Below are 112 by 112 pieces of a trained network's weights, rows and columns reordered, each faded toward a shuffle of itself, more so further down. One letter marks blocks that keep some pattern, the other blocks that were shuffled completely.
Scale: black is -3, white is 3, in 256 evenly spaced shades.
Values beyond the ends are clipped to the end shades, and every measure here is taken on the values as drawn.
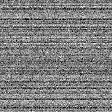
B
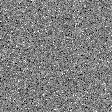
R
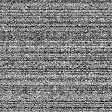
B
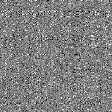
B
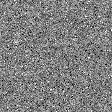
R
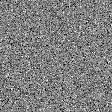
R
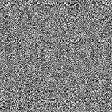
B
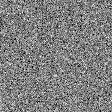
R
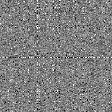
B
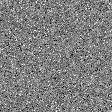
R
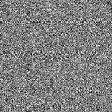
B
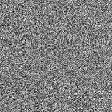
B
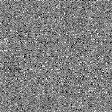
B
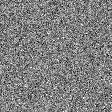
R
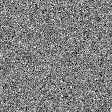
R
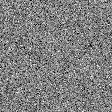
R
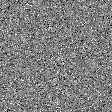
R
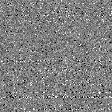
B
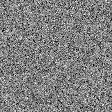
R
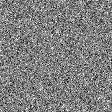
R
